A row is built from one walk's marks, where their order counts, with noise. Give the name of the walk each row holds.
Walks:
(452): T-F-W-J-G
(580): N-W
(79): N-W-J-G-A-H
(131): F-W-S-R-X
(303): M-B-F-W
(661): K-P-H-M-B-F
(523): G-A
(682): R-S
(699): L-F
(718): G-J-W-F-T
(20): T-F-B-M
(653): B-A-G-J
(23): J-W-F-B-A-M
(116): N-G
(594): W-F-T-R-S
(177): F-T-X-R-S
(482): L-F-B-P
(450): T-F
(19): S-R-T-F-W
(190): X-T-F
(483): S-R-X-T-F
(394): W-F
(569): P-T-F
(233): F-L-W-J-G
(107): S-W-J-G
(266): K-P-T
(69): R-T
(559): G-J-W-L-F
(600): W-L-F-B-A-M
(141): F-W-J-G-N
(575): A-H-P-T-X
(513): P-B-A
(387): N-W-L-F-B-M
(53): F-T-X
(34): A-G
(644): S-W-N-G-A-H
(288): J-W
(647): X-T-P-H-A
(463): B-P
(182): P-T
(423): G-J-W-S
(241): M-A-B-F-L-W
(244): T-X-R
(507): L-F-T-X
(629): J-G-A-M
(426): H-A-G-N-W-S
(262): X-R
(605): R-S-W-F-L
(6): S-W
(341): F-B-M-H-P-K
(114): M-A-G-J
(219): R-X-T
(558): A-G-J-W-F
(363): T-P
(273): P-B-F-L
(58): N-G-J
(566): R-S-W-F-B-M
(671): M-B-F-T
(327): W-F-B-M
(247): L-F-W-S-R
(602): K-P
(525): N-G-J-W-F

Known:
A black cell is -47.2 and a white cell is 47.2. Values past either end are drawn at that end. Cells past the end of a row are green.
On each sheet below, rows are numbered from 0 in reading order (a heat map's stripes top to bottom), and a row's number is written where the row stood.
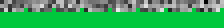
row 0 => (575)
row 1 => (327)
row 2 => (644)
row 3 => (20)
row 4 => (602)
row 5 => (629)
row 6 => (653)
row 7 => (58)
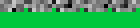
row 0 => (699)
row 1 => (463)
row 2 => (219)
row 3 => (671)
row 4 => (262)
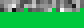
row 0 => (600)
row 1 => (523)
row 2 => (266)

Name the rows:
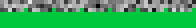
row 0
(288)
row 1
(177)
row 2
(580)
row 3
(190)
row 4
(482)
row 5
(718)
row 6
(513)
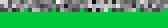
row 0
(107)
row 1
(450)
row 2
(19)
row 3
(525)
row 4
(114)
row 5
(6)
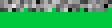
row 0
(387)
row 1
(116)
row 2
(507)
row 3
(303)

